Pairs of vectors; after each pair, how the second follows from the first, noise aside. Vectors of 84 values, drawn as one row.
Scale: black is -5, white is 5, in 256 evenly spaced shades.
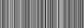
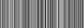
copied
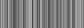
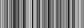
scaled up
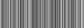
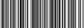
scaled up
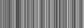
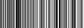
scaled up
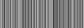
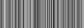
sign-scrambled
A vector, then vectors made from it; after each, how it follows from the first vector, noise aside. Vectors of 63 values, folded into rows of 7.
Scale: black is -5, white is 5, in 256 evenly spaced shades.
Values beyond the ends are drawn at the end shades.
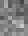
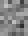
sign-scrambled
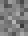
sign-scrambled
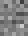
sign-scrambled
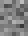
sign-scrambled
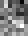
scaled up
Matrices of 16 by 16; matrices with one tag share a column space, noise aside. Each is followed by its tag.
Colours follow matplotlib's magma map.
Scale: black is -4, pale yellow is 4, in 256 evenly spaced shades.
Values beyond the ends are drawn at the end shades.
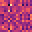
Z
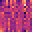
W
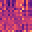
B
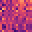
B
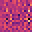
Z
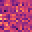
Z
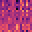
B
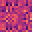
Z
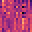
W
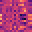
Z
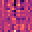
B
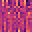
W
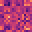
Z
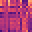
W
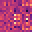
Z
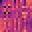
W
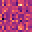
Z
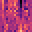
B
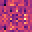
Z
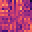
B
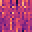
W
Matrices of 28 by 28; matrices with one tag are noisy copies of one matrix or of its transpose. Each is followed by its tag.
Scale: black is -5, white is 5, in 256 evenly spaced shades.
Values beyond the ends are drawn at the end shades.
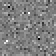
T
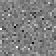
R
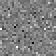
R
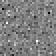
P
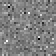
T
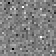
P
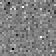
P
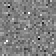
T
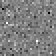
P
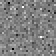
P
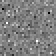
P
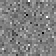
R
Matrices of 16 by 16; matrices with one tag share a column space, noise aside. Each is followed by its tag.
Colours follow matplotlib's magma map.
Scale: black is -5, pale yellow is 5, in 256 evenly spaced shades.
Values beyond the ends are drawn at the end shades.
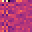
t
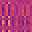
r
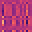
r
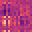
r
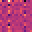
t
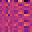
t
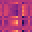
r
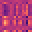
r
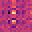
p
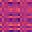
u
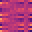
u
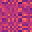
u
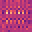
p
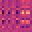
p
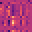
r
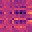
p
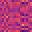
u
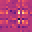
p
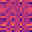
u
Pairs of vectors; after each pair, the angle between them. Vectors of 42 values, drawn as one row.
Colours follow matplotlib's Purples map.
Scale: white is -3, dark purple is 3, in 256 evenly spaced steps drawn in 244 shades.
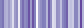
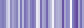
partly aligned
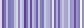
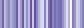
orthogonal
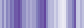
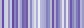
orthogonal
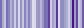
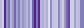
partly opposed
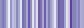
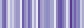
nearly parallel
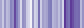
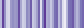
orthogonal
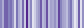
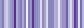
nearly opposite
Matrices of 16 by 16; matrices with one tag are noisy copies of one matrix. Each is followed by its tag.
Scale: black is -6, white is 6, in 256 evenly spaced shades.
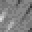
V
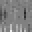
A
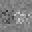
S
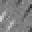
V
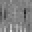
A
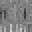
A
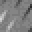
V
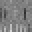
A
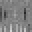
A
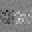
S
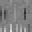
A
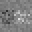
S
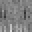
A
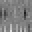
A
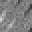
V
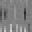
A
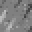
V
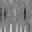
A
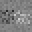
S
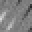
V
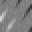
V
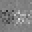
S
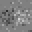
S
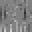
A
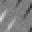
V
